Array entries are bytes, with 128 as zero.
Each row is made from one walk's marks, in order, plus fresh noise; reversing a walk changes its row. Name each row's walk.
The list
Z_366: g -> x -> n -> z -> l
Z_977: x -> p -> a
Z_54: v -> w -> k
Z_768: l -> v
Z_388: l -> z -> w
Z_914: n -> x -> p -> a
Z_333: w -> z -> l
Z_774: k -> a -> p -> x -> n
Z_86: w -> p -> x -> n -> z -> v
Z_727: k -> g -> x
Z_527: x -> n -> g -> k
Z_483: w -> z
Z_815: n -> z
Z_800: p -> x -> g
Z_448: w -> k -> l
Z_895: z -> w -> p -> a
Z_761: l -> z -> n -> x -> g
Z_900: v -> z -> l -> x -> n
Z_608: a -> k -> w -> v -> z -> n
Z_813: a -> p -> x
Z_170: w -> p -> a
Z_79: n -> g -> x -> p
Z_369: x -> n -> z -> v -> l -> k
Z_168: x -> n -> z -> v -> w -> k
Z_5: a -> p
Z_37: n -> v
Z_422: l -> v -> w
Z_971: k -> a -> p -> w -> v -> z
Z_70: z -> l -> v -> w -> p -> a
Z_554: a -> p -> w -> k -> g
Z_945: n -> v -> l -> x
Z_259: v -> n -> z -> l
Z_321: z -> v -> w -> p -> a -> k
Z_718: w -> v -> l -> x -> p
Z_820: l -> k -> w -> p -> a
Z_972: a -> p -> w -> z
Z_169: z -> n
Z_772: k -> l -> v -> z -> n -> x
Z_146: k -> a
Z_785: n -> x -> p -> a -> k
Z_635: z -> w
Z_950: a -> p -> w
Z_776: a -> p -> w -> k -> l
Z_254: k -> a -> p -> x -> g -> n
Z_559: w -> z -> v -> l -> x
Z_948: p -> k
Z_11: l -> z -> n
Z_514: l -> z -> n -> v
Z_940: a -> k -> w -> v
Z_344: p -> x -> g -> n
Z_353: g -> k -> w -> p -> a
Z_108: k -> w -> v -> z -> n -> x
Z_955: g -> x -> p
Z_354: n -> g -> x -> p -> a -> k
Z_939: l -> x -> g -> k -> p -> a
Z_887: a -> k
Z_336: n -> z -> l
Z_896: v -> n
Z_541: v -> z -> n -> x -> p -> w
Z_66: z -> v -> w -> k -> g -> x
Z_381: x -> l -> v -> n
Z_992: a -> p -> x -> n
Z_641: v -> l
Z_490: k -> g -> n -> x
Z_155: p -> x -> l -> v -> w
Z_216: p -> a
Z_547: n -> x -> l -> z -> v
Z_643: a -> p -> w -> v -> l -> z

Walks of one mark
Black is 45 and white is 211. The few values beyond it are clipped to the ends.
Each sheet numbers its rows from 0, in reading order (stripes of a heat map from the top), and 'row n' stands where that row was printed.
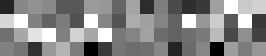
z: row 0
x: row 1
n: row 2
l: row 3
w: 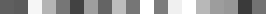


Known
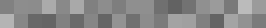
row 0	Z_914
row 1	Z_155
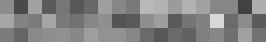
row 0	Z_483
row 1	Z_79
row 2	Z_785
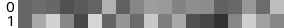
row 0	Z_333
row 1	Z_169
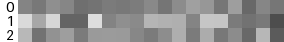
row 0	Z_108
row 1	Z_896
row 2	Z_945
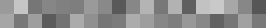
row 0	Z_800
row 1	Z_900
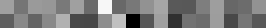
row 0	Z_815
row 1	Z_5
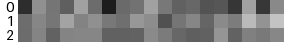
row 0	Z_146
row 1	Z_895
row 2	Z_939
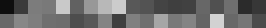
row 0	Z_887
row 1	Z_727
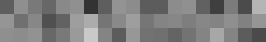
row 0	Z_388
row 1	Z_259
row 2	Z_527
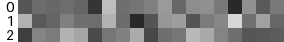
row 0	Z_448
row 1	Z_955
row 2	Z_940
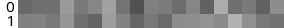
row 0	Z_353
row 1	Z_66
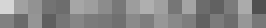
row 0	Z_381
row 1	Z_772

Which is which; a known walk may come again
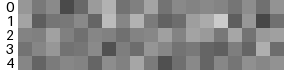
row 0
Z_259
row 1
Z_54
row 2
Z_86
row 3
Z_774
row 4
Z_321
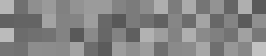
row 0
Z_945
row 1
Z_353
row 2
Z_718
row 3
Z_170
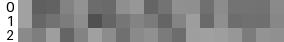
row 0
Z_643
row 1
Z_971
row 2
Z_541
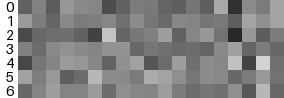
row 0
Z_820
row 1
Z_70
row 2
Z_448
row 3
Z_354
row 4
Z_813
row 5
Z_900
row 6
Z_992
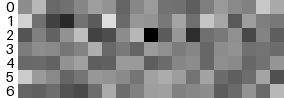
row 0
Z_977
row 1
Z_641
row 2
Z_5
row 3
Z_761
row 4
Z_972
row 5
Z_381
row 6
Z_333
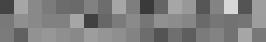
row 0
Z_635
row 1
Z_514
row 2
Z_785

